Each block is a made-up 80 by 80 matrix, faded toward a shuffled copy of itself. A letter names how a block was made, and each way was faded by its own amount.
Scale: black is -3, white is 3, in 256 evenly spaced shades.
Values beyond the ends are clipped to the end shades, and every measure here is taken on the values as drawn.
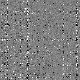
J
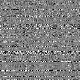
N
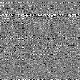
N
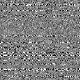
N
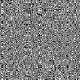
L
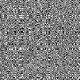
L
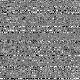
N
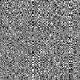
L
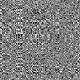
L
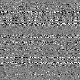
N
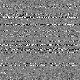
N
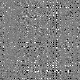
J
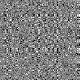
L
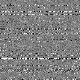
N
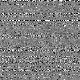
N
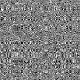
L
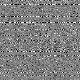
N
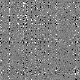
J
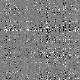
J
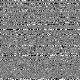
N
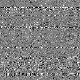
N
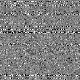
N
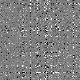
J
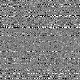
N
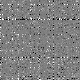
J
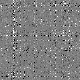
J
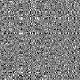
L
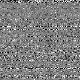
N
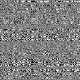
N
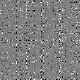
J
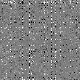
J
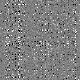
J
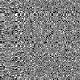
L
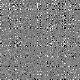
J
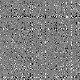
J
